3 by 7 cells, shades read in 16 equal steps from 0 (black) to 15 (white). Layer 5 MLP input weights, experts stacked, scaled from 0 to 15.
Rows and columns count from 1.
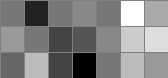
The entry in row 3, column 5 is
7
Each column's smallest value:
6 2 4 0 7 11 9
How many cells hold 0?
1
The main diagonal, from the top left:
7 7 4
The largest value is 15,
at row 1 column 6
